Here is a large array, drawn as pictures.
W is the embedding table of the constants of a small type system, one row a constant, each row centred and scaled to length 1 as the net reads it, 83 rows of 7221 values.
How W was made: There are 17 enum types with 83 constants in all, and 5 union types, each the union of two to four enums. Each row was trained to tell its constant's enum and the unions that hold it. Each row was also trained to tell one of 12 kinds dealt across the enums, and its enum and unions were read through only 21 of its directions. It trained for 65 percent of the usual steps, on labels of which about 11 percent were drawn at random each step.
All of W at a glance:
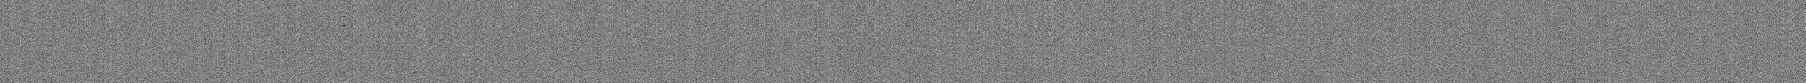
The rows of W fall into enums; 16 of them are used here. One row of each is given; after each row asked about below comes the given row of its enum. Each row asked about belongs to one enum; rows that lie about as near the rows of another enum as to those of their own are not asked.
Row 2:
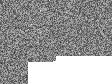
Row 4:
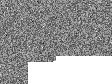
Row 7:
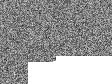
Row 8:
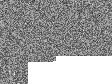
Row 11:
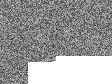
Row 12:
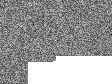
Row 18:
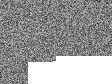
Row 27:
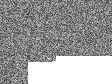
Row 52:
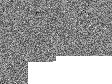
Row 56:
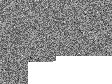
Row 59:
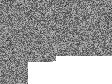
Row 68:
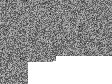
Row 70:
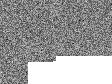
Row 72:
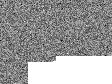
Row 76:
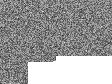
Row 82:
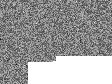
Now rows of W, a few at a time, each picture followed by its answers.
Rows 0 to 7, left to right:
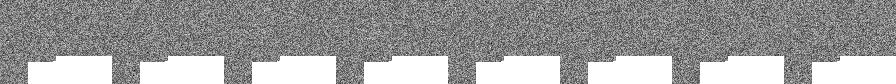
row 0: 59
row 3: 7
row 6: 12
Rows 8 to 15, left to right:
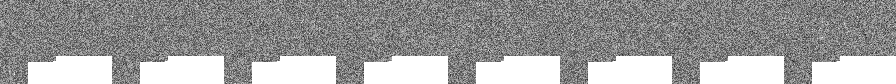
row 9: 7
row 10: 70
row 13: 52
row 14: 56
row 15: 7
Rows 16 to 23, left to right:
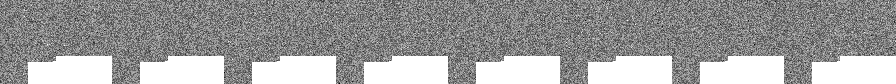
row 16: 4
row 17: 11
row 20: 68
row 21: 27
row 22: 70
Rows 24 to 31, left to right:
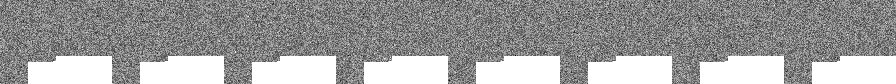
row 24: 68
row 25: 4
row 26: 4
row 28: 52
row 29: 18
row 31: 8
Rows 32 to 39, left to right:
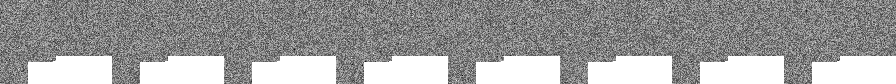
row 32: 7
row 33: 12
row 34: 27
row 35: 82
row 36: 59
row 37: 27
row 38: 76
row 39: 2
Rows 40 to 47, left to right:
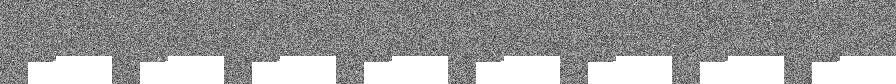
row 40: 68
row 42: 76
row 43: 11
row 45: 18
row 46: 59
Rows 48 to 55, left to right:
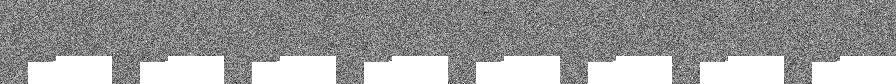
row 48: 56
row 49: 76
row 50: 70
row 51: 11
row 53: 68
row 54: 12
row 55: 68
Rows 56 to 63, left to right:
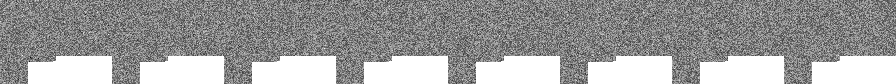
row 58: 59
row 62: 82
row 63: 70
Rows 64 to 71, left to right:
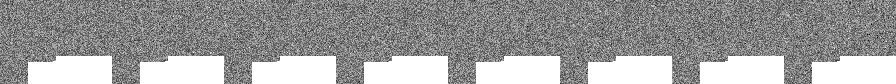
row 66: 7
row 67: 4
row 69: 27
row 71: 12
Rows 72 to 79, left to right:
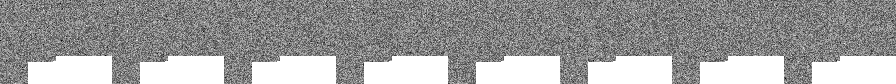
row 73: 76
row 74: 2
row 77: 82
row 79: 12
